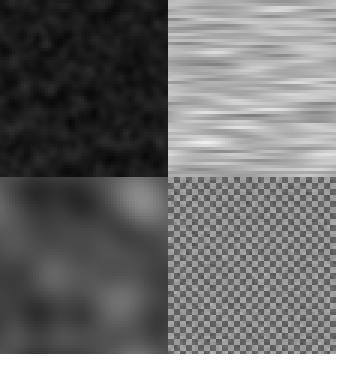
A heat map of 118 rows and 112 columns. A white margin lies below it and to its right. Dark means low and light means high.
It is made of 2 by 2 panels. Panel 1,1: very low, blotchy, faint in contrast. Panel 1,2: high, streaked across. Panel 2,1: low, smooth. Panel 2,2: middling, checkered, strong in contrast.
